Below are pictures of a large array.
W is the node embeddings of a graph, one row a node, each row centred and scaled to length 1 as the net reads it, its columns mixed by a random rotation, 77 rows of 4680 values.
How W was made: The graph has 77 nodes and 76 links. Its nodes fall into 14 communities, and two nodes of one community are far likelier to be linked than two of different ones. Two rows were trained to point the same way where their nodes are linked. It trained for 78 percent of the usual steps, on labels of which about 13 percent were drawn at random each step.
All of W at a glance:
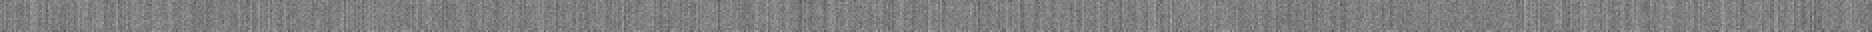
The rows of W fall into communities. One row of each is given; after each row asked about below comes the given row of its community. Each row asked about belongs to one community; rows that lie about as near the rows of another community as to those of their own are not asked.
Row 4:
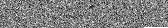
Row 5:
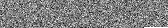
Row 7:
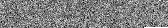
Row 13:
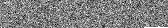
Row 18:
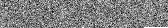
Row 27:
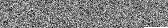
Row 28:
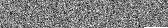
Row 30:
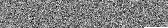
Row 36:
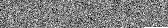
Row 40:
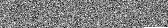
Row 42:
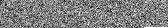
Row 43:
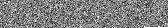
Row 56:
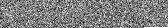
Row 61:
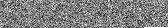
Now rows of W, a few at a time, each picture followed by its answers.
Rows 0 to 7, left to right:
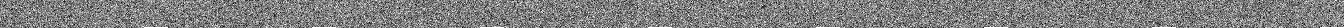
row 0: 42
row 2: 13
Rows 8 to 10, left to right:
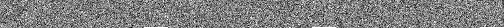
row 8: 28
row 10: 30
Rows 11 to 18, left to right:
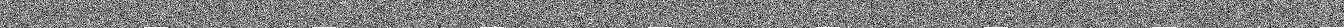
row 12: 28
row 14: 13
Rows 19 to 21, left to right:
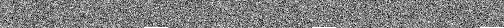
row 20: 36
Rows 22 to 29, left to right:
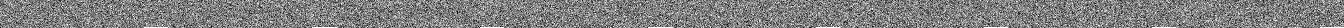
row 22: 13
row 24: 61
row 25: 5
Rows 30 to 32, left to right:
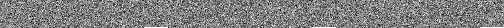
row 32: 56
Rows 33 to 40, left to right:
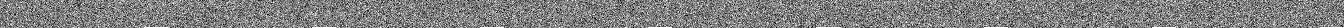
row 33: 30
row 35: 27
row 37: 40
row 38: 61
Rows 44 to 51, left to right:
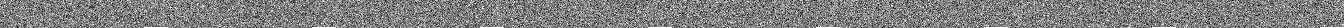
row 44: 4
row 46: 18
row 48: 30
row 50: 56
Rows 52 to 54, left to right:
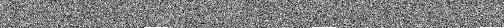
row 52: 7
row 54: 56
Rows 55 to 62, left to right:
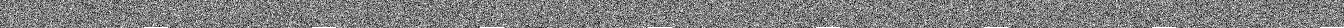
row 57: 18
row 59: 61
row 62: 27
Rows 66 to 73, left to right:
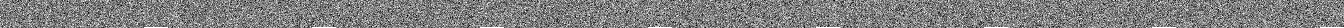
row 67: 40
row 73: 28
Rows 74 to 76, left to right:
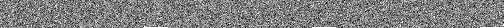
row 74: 43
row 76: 43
